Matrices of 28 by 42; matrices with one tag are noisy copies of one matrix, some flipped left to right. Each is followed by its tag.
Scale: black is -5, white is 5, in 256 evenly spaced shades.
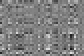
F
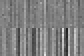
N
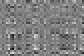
F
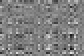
F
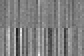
N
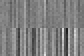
N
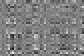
F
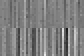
N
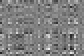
F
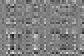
F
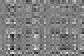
F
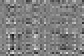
F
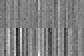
N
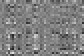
F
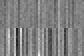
N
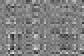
F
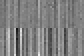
N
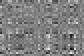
F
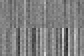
N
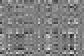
F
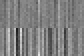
N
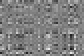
F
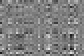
F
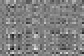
F
